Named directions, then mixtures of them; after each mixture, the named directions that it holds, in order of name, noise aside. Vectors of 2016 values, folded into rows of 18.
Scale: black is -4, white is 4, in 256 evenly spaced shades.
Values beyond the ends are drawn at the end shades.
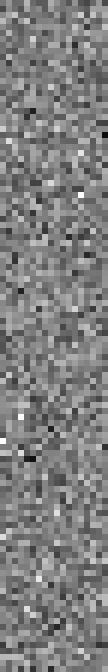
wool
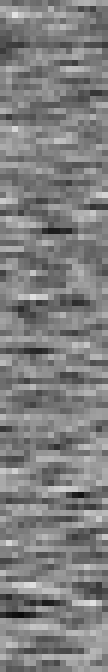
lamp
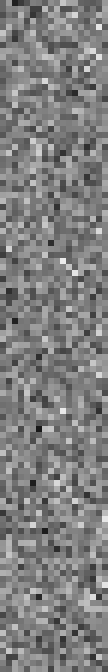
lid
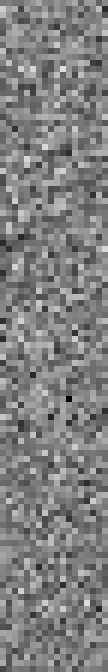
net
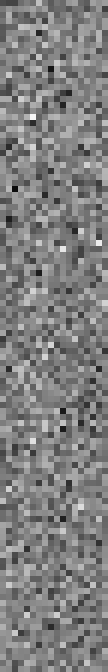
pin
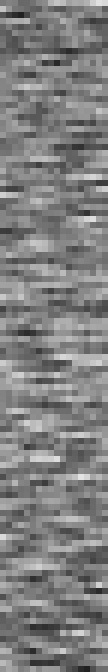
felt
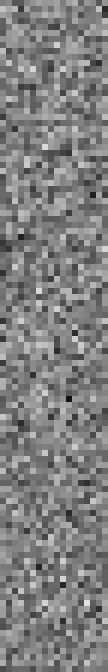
net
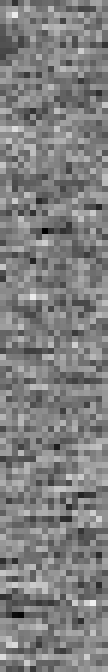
lamp, pin, wool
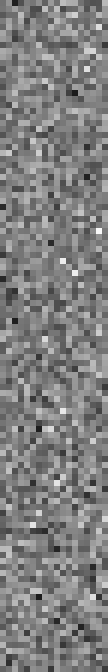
lid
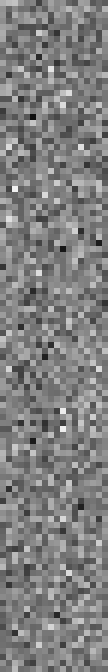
pin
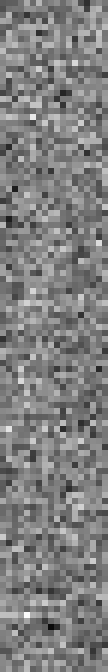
lamp, pin, wool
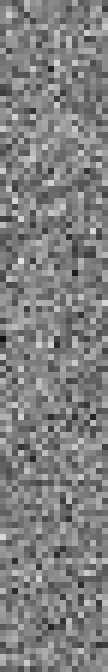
net, pin, wool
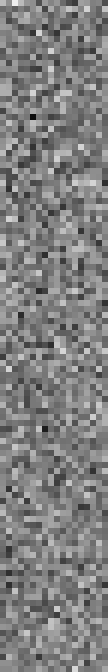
lid, net, pin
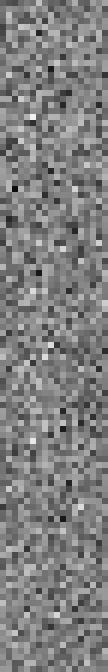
pin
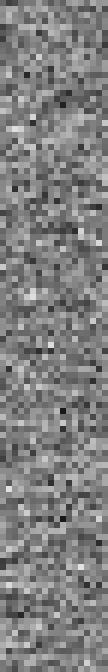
lamp, pin
